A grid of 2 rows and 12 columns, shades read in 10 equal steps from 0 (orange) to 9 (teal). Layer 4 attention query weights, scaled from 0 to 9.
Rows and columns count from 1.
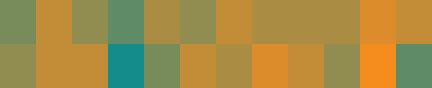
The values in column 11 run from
0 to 1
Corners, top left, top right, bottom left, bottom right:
5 2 4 6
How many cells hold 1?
2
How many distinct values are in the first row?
6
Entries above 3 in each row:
4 5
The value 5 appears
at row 1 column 1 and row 2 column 5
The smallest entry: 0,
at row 2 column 11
